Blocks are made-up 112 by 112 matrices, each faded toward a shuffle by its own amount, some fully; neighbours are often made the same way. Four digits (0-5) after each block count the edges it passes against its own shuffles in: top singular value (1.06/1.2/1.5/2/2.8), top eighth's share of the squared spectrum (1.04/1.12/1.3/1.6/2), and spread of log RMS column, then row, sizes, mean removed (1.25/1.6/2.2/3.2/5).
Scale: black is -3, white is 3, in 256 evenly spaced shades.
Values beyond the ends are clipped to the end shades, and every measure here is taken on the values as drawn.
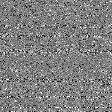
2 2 0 3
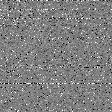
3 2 0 2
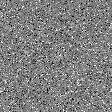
0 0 0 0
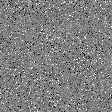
0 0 0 0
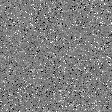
0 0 0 1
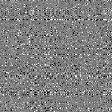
5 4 2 3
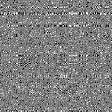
4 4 2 3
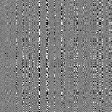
5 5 4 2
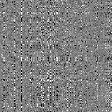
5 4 4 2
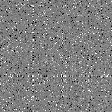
4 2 1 1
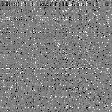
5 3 2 2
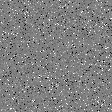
0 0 0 0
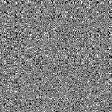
4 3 2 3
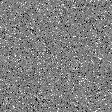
2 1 0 0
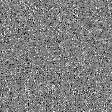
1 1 1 1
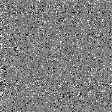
1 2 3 2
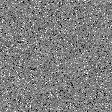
0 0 0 0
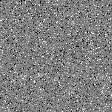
0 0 0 0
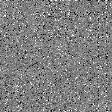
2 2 2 2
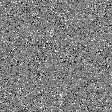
0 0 0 1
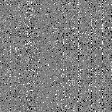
2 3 3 2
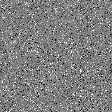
0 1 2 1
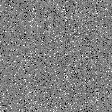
1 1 2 1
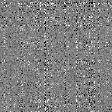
2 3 4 3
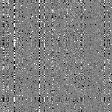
5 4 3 2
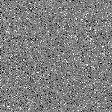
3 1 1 0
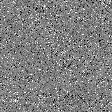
1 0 0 0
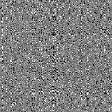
4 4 3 2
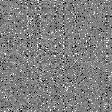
4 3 2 1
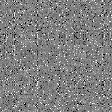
4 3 2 1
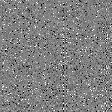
4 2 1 0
